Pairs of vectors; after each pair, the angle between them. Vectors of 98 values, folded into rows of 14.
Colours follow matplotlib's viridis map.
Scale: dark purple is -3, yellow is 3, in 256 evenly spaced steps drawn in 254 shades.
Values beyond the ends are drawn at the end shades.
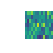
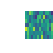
orthogonal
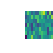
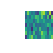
nearly parallel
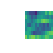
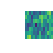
partly aligned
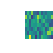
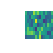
partly opposed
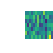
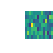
partly opposed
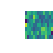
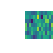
orthogonal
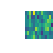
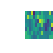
partly opposed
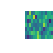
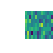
partly opposed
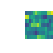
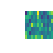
partly aligned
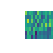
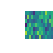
orthogonal
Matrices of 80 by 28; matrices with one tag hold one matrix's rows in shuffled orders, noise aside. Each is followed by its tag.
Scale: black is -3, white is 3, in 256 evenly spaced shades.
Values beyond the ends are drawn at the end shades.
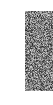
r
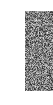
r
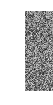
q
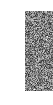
r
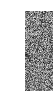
r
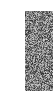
r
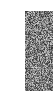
r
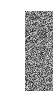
q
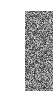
q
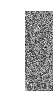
q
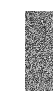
q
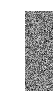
r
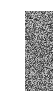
r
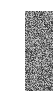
r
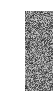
r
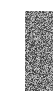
q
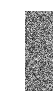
q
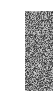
r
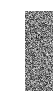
q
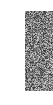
q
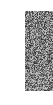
r
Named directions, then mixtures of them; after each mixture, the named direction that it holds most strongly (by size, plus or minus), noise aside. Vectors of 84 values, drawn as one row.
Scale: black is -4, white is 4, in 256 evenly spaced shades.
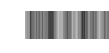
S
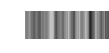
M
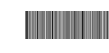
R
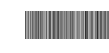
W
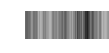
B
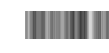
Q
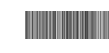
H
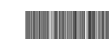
W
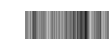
Q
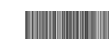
H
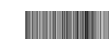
H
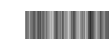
M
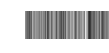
Q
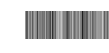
R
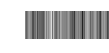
M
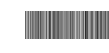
W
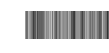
M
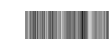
Q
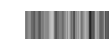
M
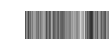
Q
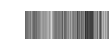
B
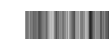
M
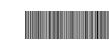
W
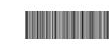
R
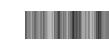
S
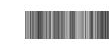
W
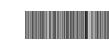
W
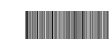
R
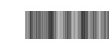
S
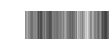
B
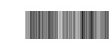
S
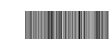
H
